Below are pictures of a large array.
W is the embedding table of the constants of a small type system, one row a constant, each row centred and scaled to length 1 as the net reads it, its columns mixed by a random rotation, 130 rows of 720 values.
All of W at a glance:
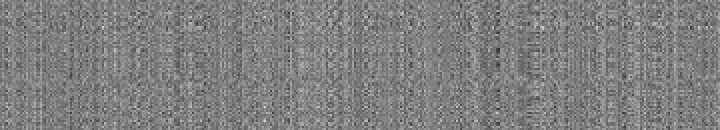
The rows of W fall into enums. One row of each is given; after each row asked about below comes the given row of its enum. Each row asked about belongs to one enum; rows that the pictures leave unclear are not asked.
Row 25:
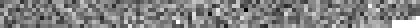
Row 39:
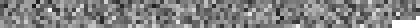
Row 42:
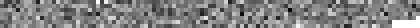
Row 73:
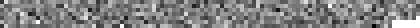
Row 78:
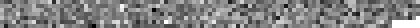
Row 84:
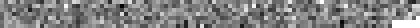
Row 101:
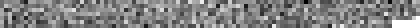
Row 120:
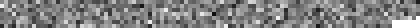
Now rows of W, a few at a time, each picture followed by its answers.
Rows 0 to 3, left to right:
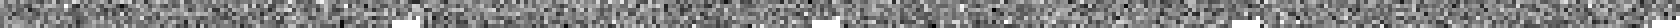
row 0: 84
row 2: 78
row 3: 73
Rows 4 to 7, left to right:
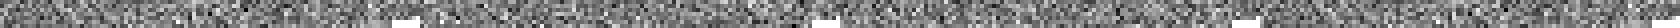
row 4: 25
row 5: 73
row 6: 39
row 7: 25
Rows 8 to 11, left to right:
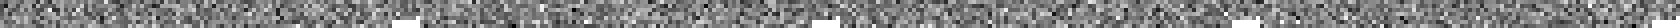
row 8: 39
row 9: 78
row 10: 120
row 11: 73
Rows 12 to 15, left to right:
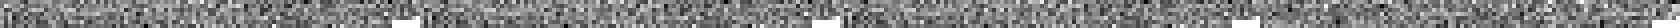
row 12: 101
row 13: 101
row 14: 101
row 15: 84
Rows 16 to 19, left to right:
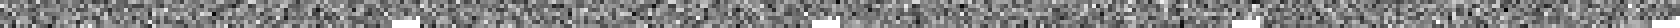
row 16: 120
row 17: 120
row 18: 84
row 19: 25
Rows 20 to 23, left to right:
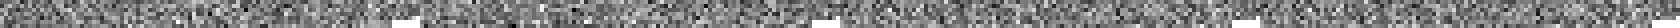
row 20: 25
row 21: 78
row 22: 39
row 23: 39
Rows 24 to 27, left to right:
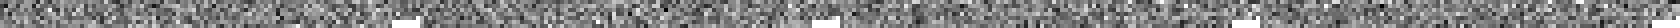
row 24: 39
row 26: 84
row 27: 84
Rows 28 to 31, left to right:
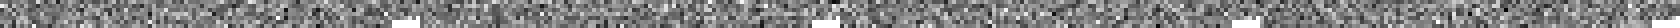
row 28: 120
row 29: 84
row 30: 120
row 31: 25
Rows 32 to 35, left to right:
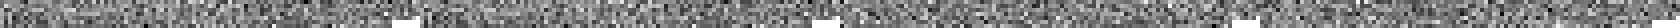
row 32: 101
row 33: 101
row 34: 73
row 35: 42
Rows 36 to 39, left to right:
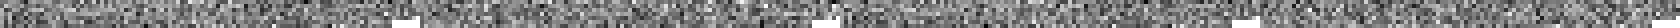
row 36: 101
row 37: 84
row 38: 101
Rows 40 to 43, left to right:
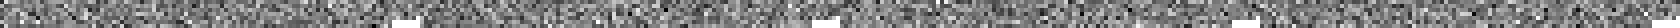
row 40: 73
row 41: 25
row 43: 120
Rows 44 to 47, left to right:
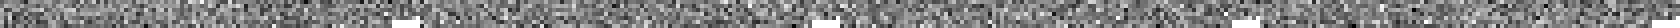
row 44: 101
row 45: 73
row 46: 120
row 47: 78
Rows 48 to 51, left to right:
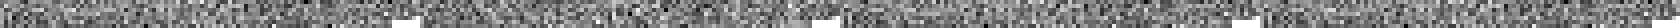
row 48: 101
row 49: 25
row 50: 101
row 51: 101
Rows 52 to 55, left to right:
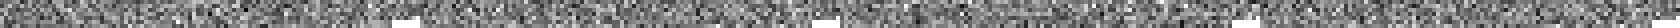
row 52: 25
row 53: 39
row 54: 84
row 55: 39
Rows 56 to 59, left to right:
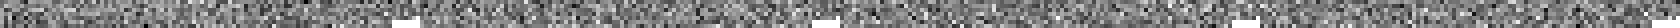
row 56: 101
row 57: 39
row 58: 73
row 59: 120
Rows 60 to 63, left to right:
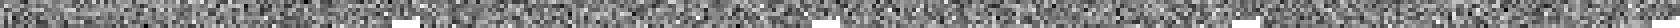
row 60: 101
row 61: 120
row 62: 39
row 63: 25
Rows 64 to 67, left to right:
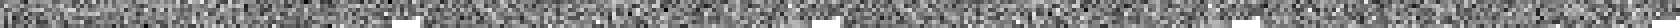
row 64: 101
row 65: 25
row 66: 25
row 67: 39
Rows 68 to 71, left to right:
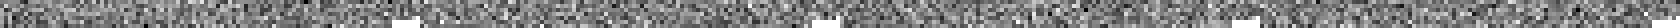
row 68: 101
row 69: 73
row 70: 25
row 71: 120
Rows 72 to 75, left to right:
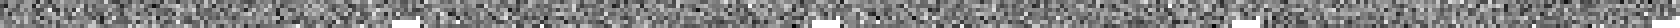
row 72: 39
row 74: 73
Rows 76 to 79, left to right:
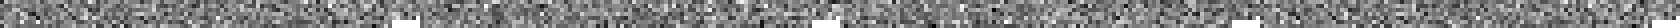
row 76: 73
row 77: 84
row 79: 73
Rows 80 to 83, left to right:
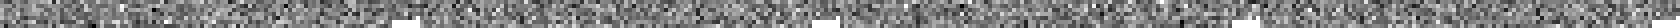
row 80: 78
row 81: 39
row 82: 84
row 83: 39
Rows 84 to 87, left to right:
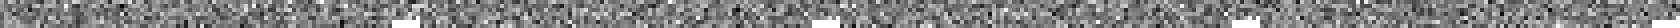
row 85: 120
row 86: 120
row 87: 42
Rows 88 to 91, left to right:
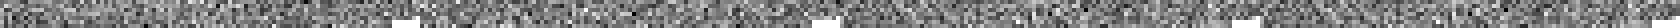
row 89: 120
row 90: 25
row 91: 25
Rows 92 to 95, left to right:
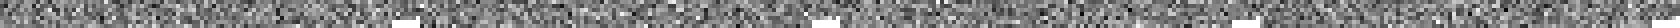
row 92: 39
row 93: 120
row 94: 42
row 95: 25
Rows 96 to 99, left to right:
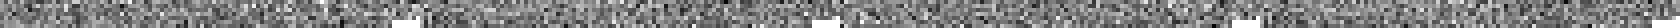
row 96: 84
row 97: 101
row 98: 73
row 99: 101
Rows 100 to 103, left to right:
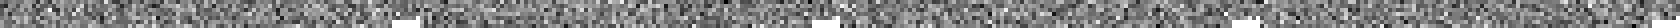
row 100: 39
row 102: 120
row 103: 73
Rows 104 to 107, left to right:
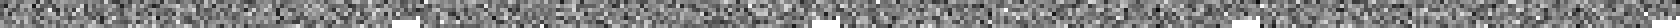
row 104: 39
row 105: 73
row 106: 120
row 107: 120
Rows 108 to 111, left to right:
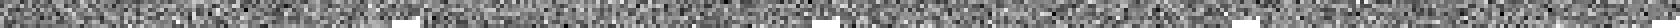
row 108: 25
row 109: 101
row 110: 120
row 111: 42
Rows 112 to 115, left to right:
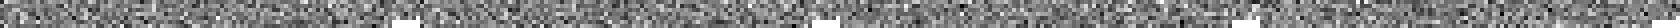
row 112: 73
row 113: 73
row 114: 84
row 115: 42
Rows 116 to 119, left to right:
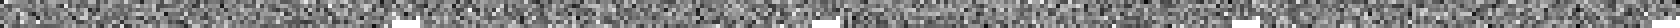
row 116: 73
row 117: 39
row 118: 101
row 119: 120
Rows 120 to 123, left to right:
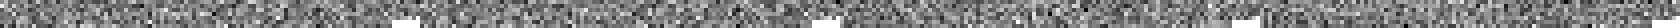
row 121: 120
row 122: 25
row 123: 101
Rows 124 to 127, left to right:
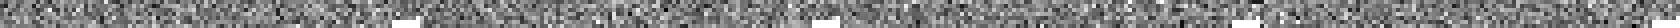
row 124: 39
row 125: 25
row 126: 84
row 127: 73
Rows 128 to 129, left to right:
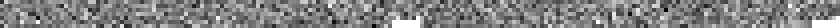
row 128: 73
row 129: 25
